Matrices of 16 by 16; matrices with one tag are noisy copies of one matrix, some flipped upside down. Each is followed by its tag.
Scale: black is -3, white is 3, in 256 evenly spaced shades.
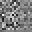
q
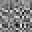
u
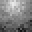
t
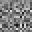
u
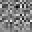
u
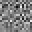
u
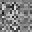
q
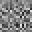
u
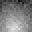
t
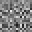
u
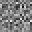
u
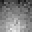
t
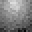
t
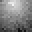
t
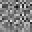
u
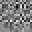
u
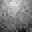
t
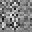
q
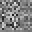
q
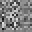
q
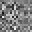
q
